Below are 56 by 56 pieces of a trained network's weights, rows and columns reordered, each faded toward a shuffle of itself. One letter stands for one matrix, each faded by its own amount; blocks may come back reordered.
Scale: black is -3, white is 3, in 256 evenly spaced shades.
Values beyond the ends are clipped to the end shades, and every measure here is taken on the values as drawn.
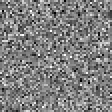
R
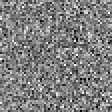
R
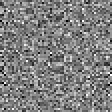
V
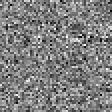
V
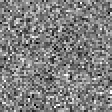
R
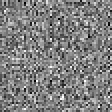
V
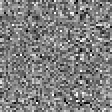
V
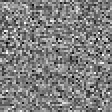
V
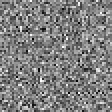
V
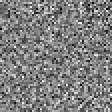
V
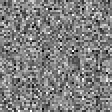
V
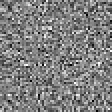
V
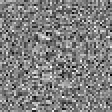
V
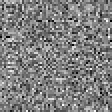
V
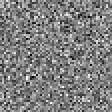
V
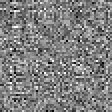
V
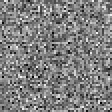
V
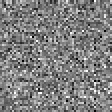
V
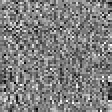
V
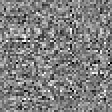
V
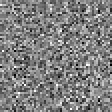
V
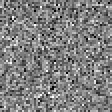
R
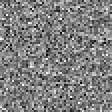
R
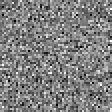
R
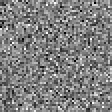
R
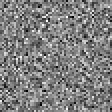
V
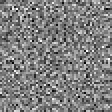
V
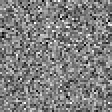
R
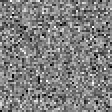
R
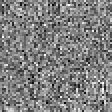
V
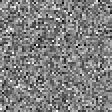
R
